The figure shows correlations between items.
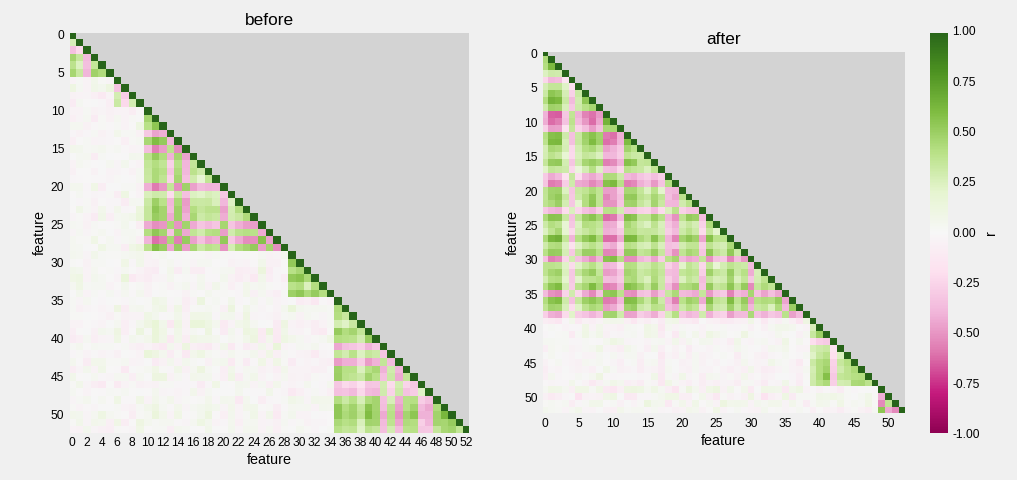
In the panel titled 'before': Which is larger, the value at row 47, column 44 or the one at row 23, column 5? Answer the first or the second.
the second
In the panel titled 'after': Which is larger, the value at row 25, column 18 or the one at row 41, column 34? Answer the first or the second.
the second
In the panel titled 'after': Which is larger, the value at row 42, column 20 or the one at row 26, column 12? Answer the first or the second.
the second
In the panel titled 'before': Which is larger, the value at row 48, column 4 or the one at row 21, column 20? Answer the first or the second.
the first
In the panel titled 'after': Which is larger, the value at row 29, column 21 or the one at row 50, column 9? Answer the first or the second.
the first
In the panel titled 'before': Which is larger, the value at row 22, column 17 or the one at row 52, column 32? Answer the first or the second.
the first
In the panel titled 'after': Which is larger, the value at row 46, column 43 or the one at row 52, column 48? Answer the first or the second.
the first
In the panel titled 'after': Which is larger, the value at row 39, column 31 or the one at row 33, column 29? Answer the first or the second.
the second
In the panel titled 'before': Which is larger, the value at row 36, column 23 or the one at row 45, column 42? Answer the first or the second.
the second
